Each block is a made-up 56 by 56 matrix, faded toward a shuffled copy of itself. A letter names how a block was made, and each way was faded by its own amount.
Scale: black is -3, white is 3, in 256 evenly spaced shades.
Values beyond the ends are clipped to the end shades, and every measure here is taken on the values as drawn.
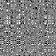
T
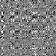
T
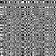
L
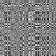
L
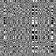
L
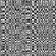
L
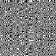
T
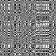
L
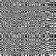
L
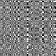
L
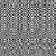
L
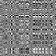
L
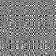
L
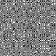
T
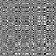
L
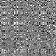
T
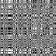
L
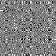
T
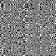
T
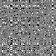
T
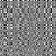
L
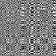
L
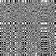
L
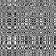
L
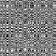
L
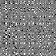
T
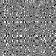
T
